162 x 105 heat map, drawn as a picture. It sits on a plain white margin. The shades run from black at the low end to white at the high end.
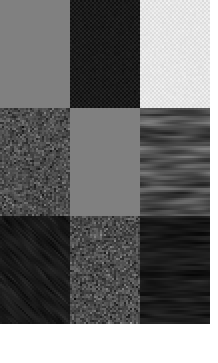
The table splits into 3 rows of 3 panels. Panel 1,1: middling, flat. Panel 1,2: very low, checkered, faint in contrast. Panel 1,3: very high, checkered, faint in contrast. Panel 2,1: low, fine-grained. Panel 2,2: middling, flat. Panel 2,3: low, streaked across. Panel 3,1: very low, slanting down to the right, faint in contrast. Panel 3,2: low, fine-grained. Panel 3,3: very low, streaked across, faint in contrast.
